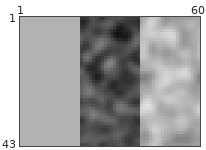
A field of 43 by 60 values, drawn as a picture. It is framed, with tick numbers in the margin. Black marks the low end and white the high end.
The table splits into one row of 3 panels. Panel 1,1: high, flat. Panel 1,2: low, blotchy. Panel 1,3: high, blotchy.
